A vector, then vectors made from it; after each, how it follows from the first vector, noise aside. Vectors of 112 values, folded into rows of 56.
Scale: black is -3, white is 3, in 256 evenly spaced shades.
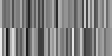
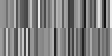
reversed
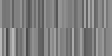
shrunk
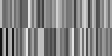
sign-scrambled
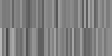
shrunk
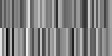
sign-scrambled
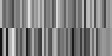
sign-scrambled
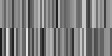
sign-scrambled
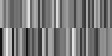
sign-scrambled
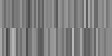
shrunk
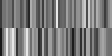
sign-scrambled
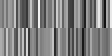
reversed
